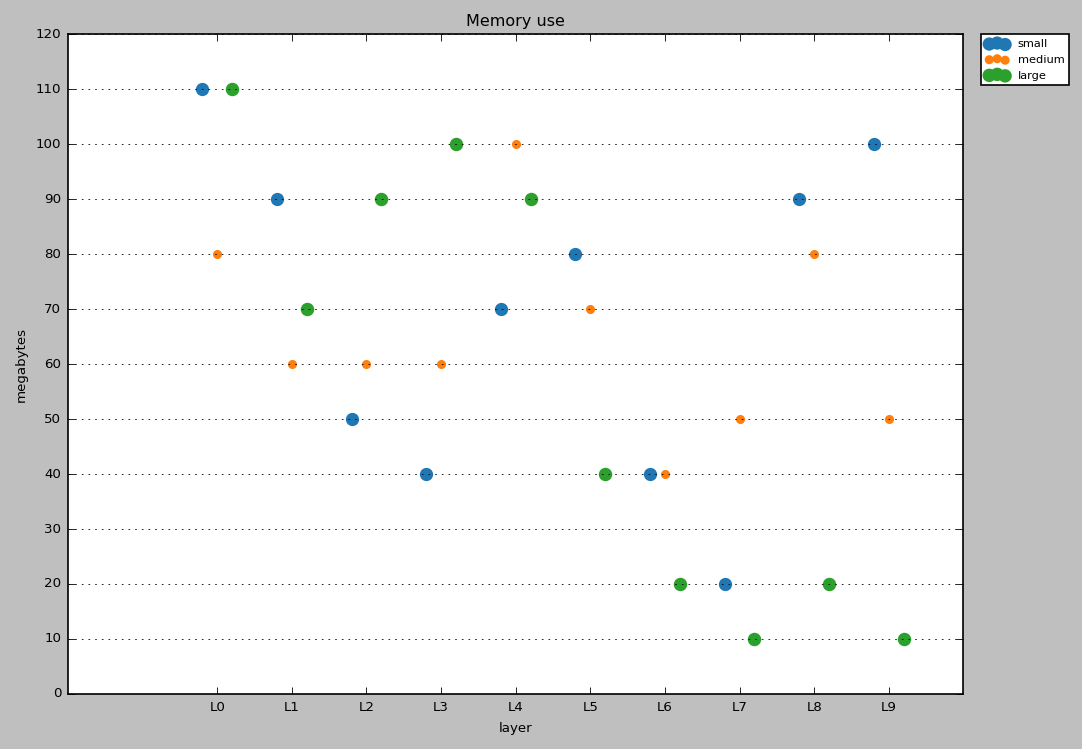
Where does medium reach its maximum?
L4
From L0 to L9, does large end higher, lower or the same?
lower
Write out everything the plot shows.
Title: Memory use
x-axis: layer, ticks L0 L1 L2 L3 L4 L5 L6 L7 L8 L9
y-axis: megabytes, ticks 0 10 20 30 40 50 60 70 80 90 100 110 120
Legend: small, medium, large
Values:
small: 110 90 50 40 70 80 40 20 90 100
medium: 80 60 60 60 100 70 40 50 80 50
large: 110 70 90 100 90 40 20 10 20 10
